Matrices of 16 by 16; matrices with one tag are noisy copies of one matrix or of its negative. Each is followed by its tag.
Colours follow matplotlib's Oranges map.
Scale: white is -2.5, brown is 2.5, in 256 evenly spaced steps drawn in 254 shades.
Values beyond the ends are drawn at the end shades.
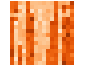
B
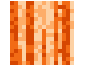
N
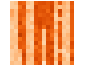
N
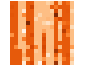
N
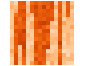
B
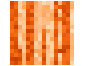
N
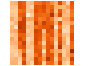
N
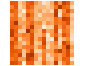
N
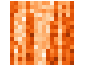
B
